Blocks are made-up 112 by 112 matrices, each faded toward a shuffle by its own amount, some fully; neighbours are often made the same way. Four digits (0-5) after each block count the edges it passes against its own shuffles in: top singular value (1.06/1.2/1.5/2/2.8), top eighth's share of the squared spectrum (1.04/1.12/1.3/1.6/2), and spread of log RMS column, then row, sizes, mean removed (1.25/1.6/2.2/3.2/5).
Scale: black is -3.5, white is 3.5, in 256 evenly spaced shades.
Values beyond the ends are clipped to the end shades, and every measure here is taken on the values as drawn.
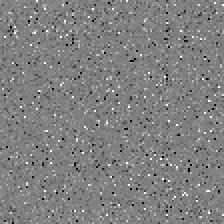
1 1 0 0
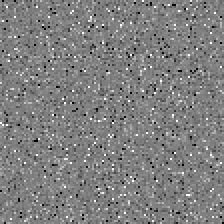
0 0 0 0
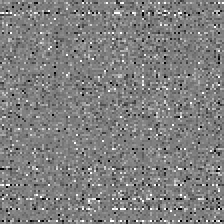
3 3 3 3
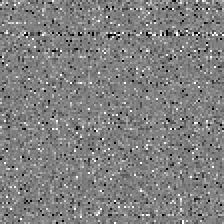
2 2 1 2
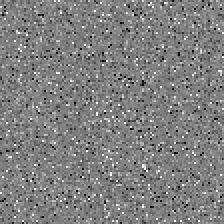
0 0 0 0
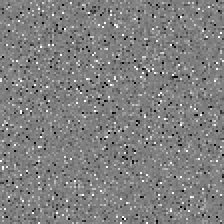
0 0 0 0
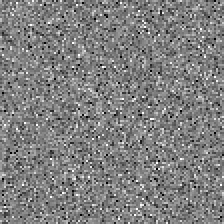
0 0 0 0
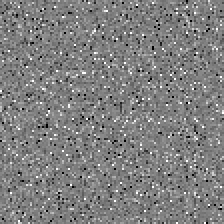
2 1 0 0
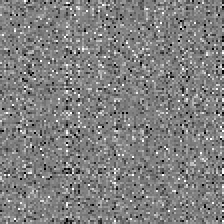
4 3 2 2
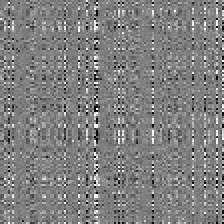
5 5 4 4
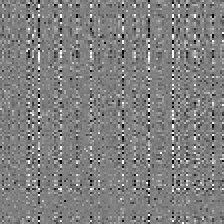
5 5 4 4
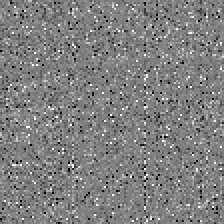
3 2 2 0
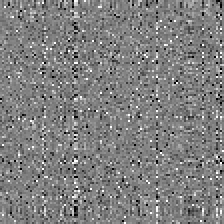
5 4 3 2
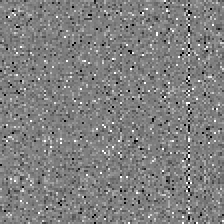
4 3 2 0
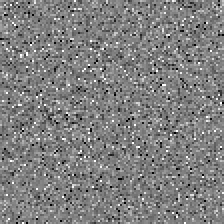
1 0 0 0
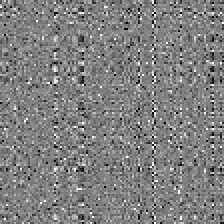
5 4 3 3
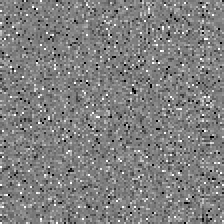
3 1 0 0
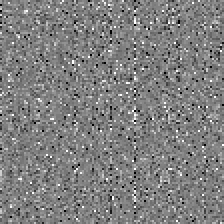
4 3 2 1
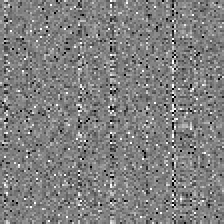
4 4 3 1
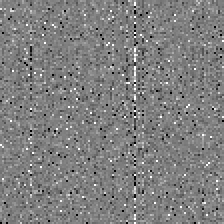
4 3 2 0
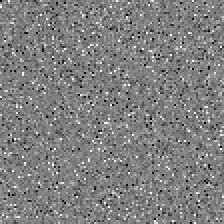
2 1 0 0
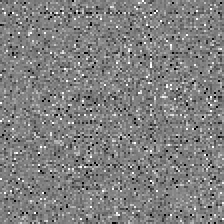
4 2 1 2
